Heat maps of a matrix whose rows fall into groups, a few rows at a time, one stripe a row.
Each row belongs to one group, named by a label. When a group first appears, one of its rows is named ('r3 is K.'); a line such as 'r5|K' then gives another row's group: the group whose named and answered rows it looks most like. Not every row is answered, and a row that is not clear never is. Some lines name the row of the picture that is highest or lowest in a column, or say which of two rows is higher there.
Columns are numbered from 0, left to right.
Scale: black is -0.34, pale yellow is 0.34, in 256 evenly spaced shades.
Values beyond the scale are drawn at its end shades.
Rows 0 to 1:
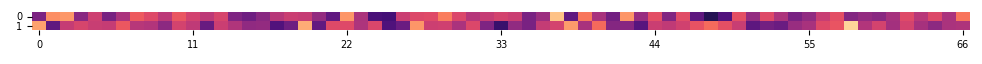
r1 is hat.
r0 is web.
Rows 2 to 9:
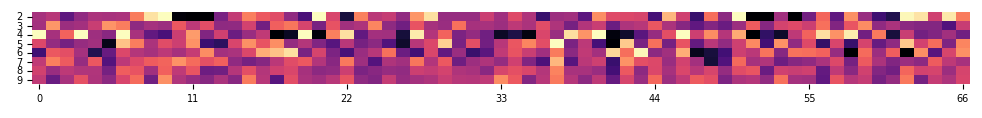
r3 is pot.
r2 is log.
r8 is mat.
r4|hat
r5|mat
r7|web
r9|mat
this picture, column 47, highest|9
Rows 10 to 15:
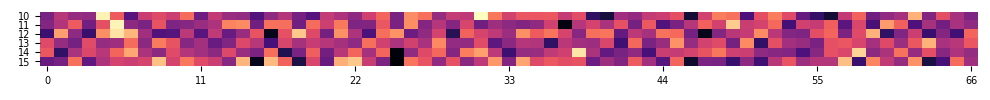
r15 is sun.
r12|pot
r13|log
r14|hat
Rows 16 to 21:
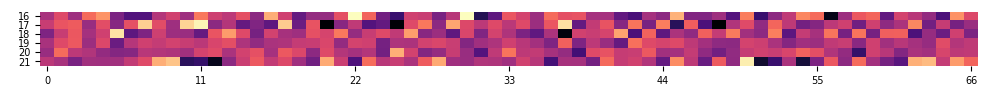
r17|web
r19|web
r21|log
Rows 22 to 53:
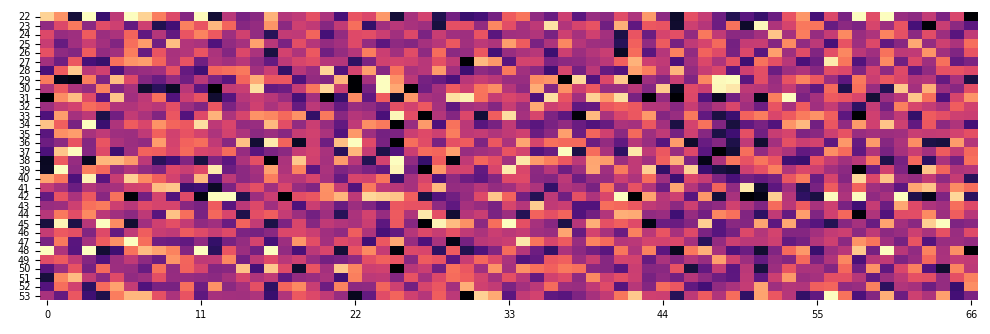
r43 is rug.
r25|mat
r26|log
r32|rug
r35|web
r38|pot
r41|log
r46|web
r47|pot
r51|web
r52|pot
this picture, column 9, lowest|30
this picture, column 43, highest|39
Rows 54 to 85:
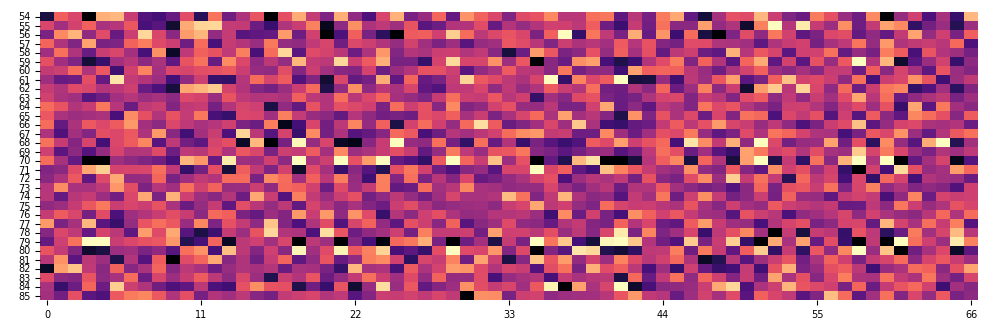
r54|pot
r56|web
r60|web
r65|mat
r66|hat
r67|rug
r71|rug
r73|pot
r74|mat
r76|web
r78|log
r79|rug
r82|web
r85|sun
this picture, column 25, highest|68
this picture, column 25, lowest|56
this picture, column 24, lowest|79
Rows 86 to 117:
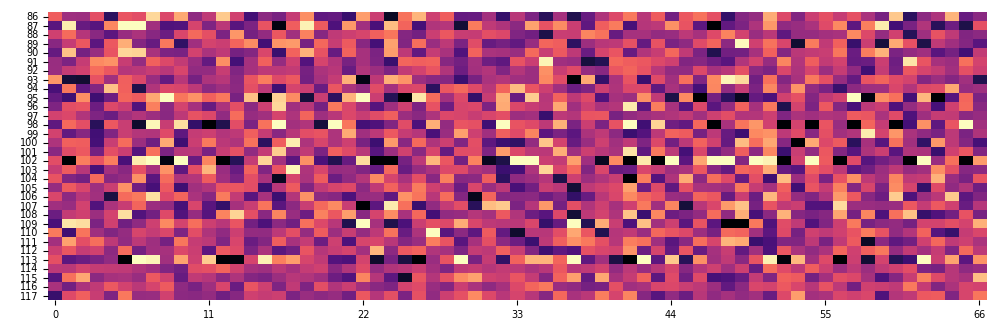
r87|pot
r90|pot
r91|rug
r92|rug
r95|sun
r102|mat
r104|log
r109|web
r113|mat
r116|rug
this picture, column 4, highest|94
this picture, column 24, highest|107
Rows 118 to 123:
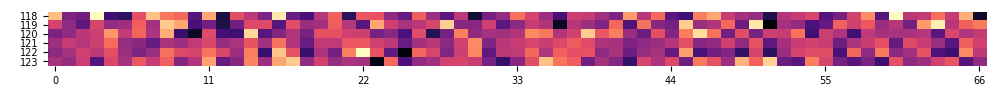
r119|log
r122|sun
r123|mat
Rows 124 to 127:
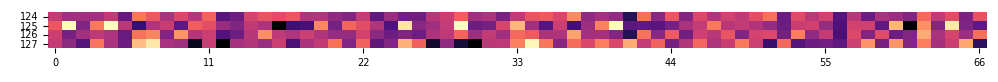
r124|mat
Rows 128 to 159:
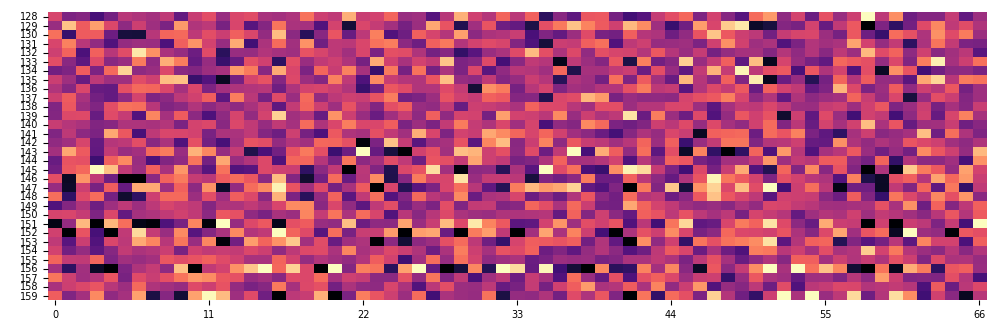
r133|log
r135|log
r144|pot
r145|rug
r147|mat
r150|web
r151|pot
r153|mat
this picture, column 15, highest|156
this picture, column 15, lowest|143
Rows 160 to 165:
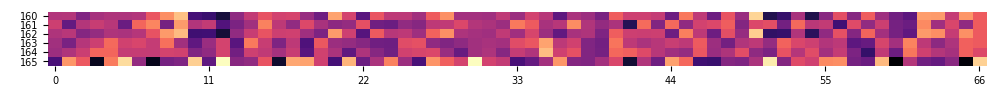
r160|log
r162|log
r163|rug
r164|rug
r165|pot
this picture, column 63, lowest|165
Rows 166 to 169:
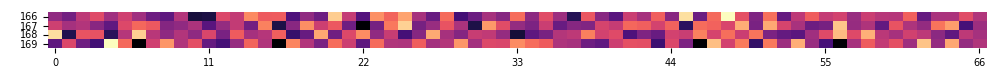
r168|hat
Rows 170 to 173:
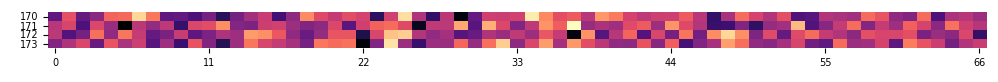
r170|pot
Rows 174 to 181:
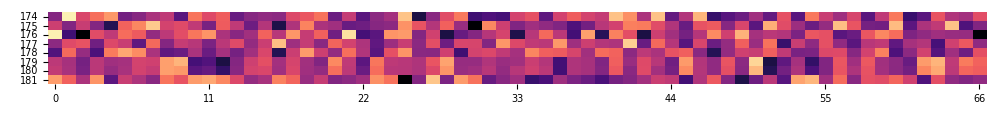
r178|pot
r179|log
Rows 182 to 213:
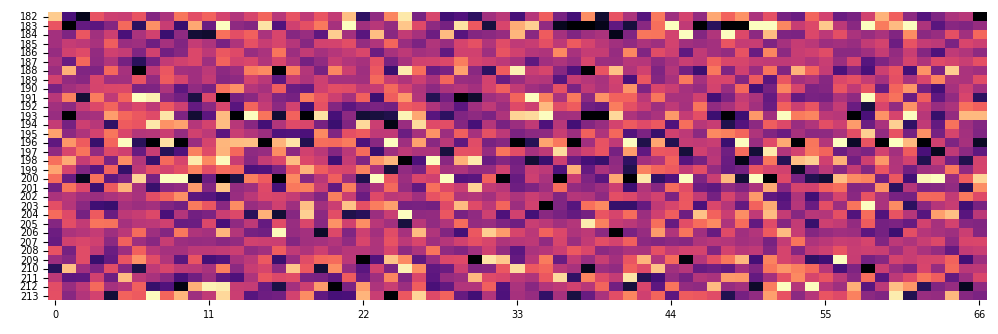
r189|log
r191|pot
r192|rug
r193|rug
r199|web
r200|log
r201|pot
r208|hat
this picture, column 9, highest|200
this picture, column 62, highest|200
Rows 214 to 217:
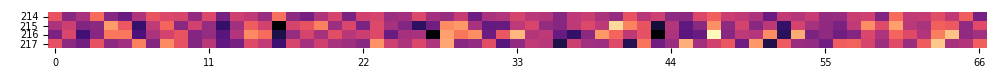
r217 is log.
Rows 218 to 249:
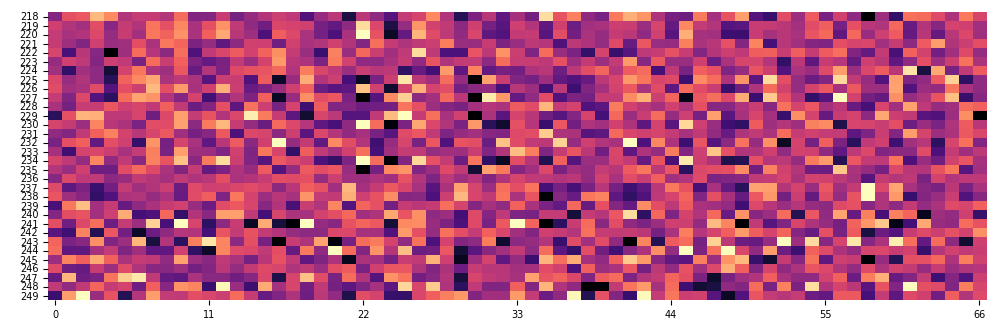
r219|sun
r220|sun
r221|log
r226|sun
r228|rug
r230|sun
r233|mat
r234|sun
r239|web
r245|rug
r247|pot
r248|rug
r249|web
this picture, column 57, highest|243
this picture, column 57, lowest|232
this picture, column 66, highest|242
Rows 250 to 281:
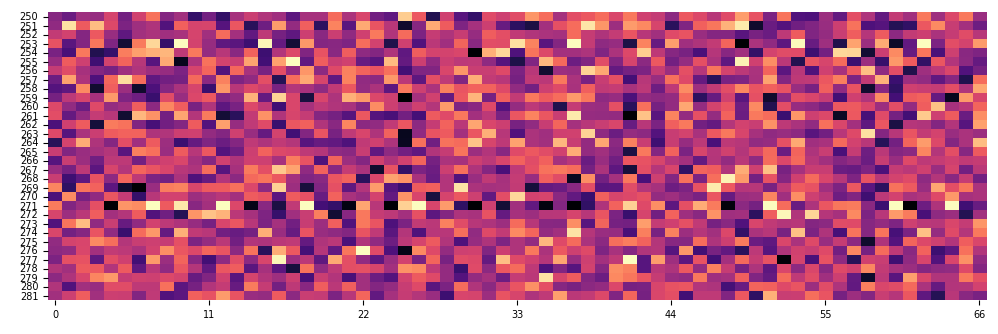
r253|mat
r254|sun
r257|pot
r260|log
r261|mat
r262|pot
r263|hat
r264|web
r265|mat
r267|mat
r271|sun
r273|web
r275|rug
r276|sun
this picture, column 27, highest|251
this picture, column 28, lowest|281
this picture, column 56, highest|254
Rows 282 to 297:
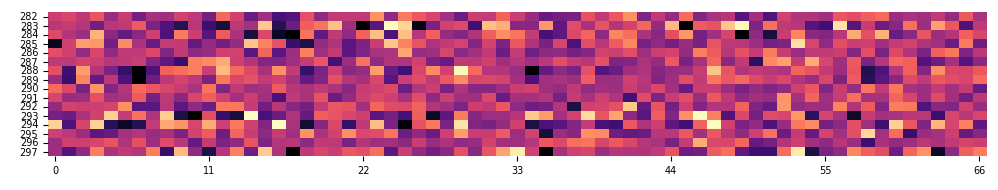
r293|rug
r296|rug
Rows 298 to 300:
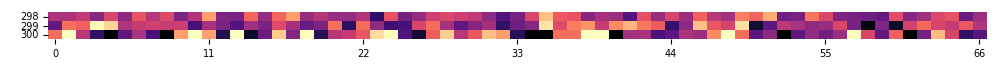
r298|mat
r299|rug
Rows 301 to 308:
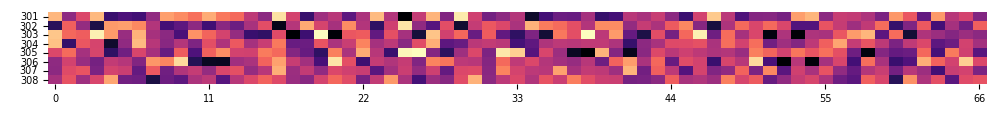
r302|pot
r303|hat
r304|hat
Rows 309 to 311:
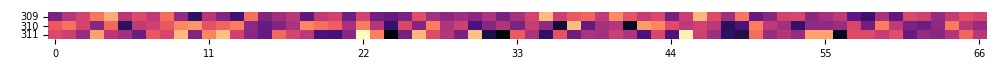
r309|rug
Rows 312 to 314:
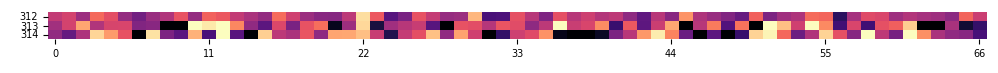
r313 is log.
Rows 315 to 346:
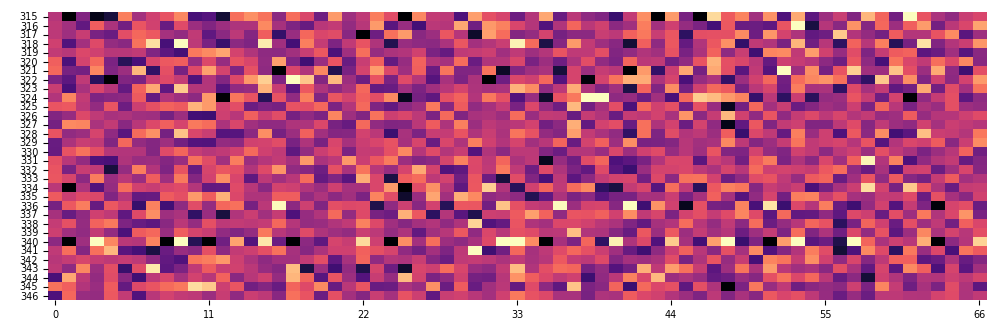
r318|mat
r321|log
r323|mat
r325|web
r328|mat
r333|sun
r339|mat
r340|mat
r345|web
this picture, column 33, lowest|334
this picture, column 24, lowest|340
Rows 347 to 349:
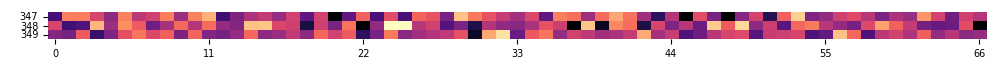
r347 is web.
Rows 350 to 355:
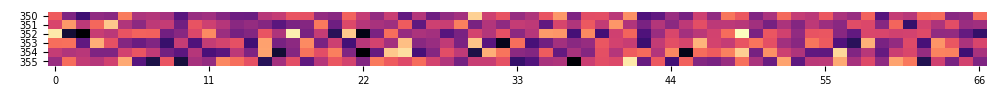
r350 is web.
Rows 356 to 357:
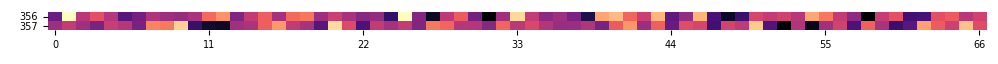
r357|log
